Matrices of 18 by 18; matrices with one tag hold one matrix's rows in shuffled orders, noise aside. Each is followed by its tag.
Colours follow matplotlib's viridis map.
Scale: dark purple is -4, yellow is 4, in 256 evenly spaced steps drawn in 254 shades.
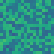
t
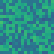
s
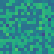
s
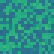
s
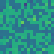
s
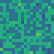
t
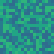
t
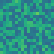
t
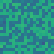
s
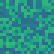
s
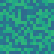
s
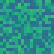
t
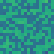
s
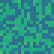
t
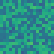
s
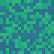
s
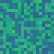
t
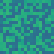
t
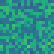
s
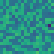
t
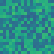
s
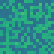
s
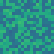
t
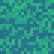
s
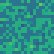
s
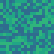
s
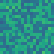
s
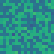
s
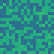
s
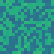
t
